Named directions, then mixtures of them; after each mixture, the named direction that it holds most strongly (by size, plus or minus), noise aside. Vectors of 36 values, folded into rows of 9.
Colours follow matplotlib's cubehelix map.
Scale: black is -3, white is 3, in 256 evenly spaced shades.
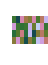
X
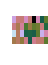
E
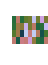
E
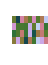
X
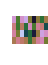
E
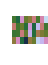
X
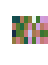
E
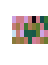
E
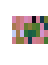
E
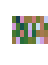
X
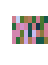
X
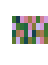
X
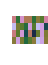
X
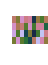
E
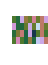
X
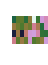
E
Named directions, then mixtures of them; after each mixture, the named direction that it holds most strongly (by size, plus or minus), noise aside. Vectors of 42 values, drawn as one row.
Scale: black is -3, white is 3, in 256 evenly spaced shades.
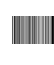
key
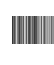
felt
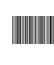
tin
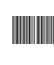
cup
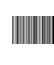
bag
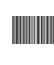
cup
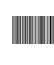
tin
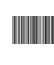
tin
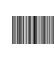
felt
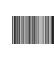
key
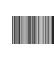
key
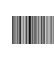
felt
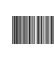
cup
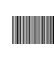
bag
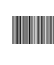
cup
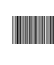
tin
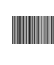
felt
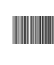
felt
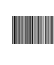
bag
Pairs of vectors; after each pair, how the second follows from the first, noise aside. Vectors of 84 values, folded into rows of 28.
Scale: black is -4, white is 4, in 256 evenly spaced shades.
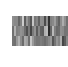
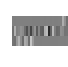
partly zeroed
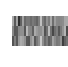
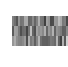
reversed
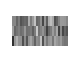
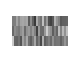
negated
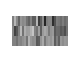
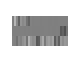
partly zeroed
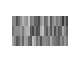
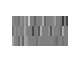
partly zeroed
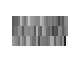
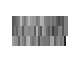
copied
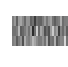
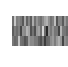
reversed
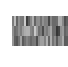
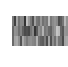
negated
